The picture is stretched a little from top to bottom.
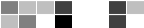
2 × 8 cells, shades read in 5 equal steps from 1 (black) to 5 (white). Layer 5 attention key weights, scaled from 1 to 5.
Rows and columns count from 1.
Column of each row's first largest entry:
5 3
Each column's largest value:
4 4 5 2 5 5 2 5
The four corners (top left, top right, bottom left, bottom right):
3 4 4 5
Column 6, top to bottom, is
5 5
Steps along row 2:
down up down up same down up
